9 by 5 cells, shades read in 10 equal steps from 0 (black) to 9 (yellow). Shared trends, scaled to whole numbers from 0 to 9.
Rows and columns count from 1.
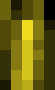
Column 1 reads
4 4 3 3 3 2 2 2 1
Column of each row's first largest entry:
1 1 3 3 3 3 3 3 3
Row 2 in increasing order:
0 2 3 4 4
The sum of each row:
12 13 22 23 22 22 21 22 19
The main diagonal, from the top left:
4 2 9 5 2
